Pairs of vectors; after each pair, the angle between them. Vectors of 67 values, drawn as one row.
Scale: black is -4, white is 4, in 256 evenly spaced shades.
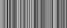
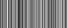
partly opposed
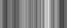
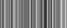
partly opposed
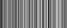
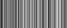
nearly parallel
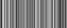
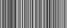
partly opposed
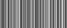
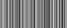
nearly opposite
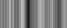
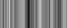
nearly parallel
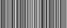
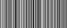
nearly opposite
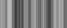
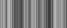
nearly parallel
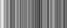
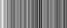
nearly parallel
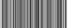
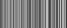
orthogonal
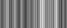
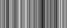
nearly opposite
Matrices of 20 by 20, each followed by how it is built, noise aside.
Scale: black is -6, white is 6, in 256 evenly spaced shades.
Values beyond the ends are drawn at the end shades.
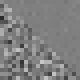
lower triangular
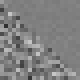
lower triangular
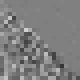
lower triangular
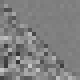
lower triangular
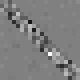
banded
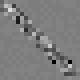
banded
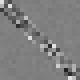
banded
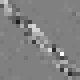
banded
